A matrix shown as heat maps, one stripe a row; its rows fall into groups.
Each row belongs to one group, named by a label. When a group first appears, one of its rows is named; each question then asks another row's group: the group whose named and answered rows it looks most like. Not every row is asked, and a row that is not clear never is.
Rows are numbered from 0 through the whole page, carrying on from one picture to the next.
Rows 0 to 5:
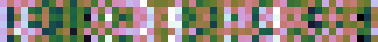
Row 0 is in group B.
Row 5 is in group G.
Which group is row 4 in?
B
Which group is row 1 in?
G
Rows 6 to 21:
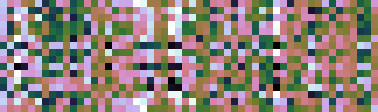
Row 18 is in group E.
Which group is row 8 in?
B
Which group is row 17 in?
E
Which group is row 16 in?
B
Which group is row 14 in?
B
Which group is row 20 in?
B
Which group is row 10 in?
G
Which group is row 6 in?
B
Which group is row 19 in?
G
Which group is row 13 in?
G
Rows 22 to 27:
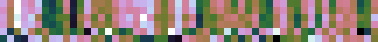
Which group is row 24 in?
B
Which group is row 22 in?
B
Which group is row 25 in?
B
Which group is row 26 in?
G
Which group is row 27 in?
E
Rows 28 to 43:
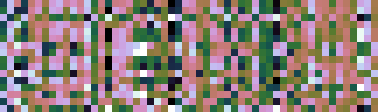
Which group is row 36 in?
E
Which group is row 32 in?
E
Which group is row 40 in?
E
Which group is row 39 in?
E
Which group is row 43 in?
G
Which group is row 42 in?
E
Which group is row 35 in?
B
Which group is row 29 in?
E
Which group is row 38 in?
B
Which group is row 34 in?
B
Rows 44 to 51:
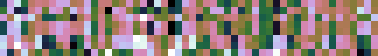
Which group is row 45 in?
E
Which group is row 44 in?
E
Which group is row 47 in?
E
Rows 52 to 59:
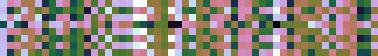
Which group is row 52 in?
B
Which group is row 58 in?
B
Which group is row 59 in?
G
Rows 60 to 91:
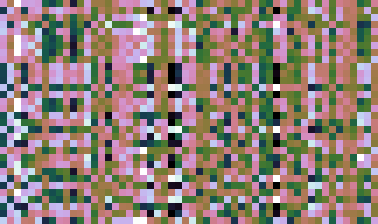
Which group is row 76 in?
E
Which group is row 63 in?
G
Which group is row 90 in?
E
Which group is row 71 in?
E
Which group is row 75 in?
B
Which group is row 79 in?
E
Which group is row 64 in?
B
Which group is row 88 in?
G
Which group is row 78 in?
G
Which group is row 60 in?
B
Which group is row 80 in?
E
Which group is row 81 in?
B
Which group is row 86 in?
E
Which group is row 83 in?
E
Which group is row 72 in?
G
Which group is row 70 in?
E
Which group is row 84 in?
B
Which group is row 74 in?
B
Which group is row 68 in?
B
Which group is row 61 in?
E
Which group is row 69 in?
E
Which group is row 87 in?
B
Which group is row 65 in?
B
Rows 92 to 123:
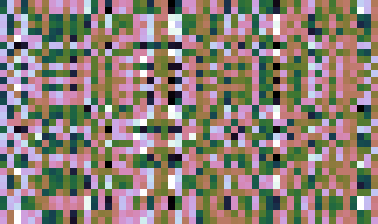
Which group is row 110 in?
E
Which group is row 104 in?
B
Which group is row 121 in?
E
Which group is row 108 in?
G
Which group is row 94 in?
G
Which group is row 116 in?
B
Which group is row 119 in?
B
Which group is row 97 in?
B
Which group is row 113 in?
B
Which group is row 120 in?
E
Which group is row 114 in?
E
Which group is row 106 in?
E
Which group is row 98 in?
E
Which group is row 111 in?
B
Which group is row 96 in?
G
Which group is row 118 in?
G
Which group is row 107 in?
G
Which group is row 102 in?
B
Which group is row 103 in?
E
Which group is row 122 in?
B
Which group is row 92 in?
E
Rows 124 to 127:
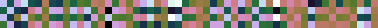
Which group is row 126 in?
G
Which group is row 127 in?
E
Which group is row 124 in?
G
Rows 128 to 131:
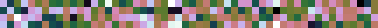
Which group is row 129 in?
E
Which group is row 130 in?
B
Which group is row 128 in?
G
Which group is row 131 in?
G
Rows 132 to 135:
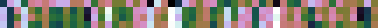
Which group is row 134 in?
G
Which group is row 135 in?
G
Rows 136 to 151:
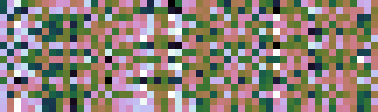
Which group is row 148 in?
B
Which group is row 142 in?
E
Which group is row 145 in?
G
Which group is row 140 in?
G
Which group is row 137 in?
E
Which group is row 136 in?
E
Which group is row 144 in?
E
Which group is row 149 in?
G
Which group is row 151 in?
B
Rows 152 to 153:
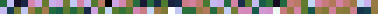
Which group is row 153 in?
G
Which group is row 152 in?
E
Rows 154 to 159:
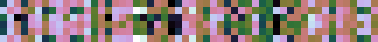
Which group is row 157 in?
E
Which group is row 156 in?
E
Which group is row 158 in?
E
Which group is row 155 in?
B
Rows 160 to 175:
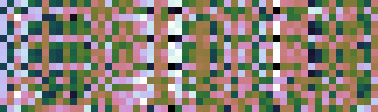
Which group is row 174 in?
B
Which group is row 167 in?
G
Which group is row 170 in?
G
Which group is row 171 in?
B
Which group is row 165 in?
E
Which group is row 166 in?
G
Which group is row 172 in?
G
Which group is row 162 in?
B
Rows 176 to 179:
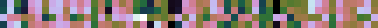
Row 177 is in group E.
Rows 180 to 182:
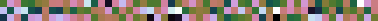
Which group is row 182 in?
E
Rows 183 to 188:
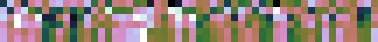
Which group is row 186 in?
B
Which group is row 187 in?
B
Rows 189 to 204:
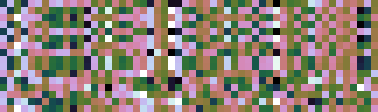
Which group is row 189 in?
E
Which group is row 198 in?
G
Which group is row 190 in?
G
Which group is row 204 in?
B
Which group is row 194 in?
G
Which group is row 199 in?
B
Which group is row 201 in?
E
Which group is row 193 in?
E
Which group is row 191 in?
B
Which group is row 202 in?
B
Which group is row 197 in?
G
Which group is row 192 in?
G
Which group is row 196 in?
E
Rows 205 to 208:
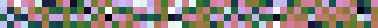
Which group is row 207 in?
E
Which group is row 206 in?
G
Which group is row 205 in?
B
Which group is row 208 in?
G
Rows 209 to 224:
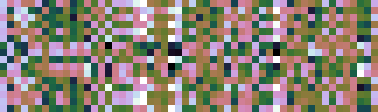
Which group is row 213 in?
B
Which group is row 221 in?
G
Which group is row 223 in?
B
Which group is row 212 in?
G
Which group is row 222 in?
B
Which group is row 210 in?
G
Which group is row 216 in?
E
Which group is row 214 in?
G
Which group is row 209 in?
B
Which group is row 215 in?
E
